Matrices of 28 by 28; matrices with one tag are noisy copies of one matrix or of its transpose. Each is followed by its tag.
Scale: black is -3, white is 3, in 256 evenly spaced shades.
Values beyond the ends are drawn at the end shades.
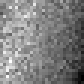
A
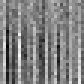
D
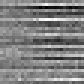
D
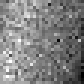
A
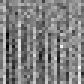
D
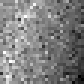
A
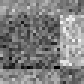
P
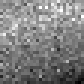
A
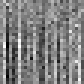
D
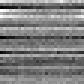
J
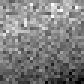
A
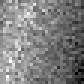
A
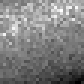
A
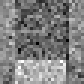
P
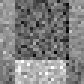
P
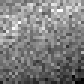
A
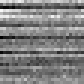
J
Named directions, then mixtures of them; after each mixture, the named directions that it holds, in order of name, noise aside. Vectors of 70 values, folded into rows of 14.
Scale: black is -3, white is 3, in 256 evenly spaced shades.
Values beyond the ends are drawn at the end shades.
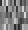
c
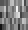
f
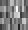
f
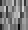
c, f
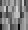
c, f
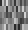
c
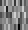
c, f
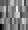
f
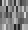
c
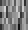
c, f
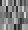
c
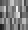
f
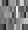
c, f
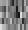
f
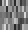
c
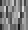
c, f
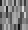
c, f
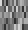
c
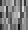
c, f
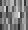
c, f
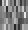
c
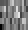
f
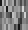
c, f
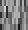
c, f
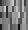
c, f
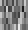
c, f
